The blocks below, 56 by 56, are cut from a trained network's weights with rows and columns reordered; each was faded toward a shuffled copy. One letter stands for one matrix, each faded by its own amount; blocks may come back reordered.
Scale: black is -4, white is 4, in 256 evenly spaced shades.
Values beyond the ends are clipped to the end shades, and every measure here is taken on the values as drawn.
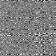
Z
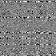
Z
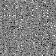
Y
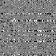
Z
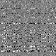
Z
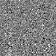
Y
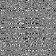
Z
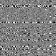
Z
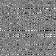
Z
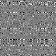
Z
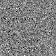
Y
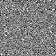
Y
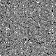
Y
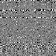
Z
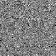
Y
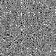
Y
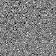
Y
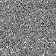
Y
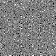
Y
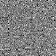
Y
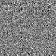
Y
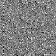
Y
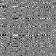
Z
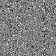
Y
